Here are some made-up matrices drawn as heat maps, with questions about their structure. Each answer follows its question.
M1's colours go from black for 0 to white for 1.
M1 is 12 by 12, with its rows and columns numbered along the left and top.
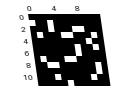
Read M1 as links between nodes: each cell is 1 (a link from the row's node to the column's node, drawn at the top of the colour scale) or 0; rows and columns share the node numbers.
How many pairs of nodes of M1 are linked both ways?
6
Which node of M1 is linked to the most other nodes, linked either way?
node 3
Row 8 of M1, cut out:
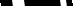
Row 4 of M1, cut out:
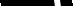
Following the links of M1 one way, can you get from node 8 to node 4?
no
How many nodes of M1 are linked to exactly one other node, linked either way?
3
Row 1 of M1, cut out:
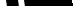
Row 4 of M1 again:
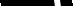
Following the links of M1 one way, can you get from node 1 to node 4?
no
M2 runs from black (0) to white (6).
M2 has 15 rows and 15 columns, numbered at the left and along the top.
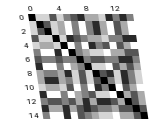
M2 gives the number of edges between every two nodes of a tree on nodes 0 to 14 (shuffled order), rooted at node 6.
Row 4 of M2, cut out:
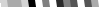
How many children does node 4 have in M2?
0
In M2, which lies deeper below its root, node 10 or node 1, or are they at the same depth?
the same depth
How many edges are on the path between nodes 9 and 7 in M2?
5
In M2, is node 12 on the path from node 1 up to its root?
yes
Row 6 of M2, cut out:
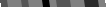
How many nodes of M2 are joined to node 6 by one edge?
2
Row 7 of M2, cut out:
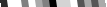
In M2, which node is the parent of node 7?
0
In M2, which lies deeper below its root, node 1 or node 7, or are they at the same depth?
the same depth
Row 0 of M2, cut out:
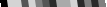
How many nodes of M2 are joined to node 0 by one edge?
3
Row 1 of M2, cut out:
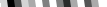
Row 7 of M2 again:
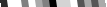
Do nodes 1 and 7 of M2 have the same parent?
no
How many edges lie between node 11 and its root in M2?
3
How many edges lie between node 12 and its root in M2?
1
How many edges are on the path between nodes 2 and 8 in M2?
3
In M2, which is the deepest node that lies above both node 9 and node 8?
12
